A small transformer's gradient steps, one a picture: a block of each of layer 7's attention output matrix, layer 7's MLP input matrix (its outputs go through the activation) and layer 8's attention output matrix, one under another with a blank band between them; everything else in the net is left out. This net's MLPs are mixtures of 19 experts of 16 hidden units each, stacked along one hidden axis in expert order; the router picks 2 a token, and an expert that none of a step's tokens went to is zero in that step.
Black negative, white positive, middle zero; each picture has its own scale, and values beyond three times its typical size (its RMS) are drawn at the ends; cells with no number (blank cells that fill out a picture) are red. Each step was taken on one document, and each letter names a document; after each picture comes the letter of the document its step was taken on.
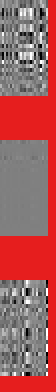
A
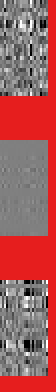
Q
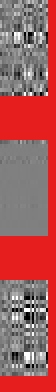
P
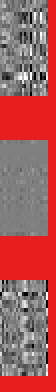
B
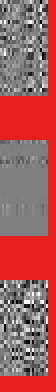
P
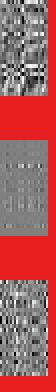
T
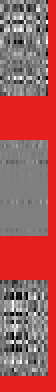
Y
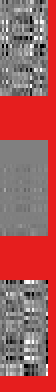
B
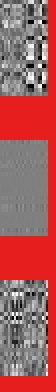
P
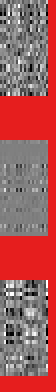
B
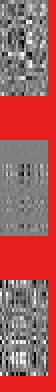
T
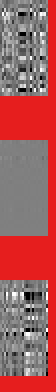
A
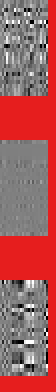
B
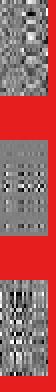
T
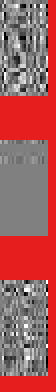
A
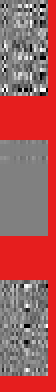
A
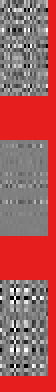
Y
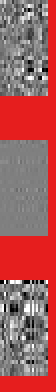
P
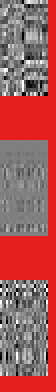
T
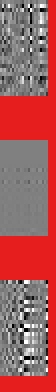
B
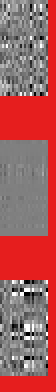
P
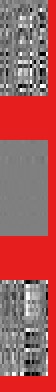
A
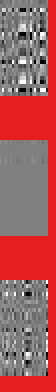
A
